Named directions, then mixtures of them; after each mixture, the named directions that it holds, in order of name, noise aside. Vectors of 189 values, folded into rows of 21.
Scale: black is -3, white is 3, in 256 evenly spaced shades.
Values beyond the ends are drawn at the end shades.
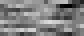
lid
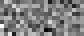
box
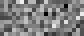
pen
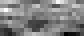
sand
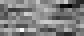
lid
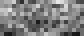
pen, sand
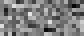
box, lid, pen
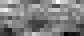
sand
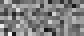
box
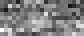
lid, pen, sand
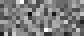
box, pen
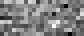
lid, pen, sand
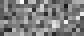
pen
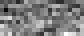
box, pen, sand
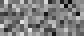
box, pen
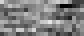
lid
